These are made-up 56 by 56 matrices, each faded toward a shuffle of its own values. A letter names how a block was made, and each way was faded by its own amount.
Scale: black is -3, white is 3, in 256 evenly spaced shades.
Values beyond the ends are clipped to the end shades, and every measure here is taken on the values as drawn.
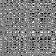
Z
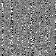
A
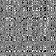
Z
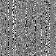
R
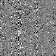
A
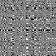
Z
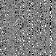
A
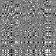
Z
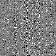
A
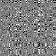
Z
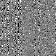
A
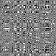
Z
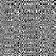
Z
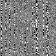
R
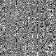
R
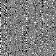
A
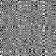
Z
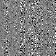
A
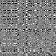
Z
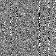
R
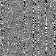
A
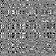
Z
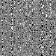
A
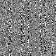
R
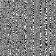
R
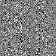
R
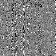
A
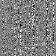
R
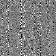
A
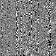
R
